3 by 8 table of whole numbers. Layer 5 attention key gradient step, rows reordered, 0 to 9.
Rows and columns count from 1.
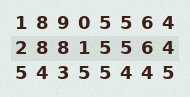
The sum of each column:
8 20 20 6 15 14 16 13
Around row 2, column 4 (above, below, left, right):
0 5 8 5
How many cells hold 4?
5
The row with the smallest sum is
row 3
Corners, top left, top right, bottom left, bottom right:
1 4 5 5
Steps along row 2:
up same down up same up down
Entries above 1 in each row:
6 7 8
